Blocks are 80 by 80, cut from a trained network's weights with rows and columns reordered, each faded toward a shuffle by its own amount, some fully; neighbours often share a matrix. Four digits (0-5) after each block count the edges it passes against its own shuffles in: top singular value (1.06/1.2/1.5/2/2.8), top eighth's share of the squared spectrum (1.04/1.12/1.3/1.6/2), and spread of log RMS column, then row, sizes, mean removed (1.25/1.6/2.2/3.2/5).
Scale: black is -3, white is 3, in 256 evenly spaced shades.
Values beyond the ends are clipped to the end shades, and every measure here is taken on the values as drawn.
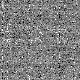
2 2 2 0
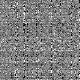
3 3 3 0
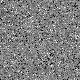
0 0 0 0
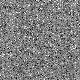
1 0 0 0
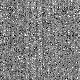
2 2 0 1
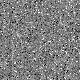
0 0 0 0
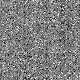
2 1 0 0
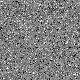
0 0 0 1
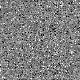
1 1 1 0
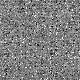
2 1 1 0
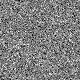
0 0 0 0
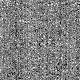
2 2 0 1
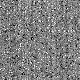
2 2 0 1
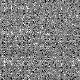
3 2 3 0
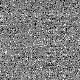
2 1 1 0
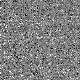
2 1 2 0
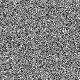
2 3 1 0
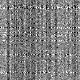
4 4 1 3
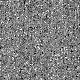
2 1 0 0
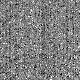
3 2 0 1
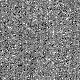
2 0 0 0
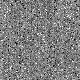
1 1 0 0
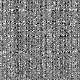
4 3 0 3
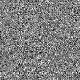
3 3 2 1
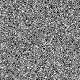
1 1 0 0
